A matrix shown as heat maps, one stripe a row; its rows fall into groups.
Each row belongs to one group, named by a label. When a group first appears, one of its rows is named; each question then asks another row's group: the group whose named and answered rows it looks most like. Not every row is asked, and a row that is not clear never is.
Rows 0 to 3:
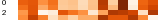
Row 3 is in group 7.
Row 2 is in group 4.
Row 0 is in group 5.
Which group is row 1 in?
5
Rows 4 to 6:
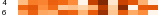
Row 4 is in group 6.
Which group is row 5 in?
5
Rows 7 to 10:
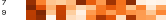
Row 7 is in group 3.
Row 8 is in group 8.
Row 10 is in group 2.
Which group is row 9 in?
8
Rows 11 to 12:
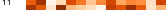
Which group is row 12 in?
8
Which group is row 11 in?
4
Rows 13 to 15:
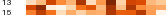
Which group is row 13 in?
6
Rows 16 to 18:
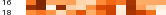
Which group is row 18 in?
6
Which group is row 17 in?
2
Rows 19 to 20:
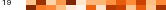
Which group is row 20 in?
8
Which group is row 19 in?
4
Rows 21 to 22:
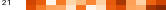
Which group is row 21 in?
8
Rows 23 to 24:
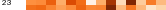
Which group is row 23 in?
6
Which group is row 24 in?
3
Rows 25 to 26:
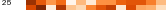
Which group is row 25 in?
8
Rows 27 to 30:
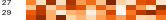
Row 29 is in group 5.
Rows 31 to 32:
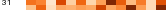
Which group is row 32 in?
4
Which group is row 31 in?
8
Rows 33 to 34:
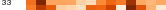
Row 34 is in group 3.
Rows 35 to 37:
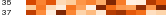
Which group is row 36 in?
4
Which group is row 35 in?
5
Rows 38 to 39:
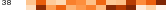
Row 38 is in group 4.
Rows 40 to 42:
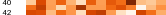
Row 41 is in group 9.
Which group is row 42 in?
2
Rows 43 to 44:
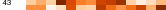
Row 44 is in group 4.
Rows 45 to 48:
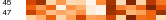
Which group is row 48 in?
6
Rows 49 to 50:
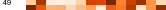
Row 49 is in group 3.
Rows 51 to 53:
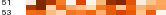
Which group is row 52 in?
2
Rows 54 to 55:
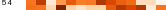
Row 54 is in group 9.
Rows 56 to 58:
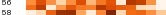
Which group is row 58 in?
6
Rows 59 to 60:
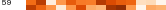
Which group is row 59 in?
9
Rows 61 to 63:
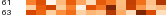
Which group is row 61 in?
4
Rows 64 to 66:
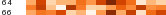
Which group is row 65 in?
4
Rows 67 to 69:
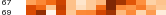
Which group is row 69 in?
2
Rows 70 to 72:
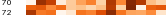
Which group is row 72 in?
3
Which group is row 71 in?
5
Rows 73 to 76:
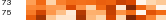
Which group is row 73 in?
9
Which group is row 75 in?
5
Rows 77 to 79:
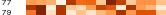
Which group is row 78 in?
2
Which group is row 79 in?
8
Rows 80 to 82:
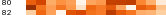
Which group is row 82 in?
9
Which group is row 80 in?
7
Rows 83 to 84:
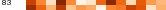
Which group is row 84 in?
8
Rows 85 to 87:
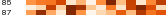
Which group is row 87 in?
4
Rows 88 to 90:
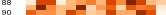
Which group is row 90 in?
6
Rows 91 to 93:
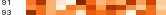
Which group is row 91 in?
3
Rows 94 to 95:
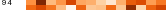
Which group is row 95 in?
5
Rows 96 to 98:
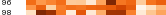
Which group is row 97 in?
9
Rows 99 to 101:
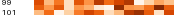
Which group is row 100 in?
5
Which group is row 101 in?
4
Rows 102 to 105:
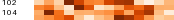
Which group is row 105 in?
7
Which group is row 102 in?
9
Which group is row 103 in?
4
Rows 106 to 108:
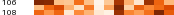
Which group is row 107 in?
5
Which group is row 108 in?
5
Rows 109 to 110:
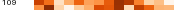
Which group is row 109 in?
9
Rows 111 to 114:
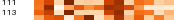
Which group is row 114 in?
6
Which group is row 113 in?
2
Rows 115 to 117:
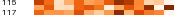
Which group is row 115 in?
9
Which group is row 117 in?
6
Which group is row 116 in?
4
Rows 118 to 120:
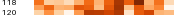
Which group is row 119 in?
6
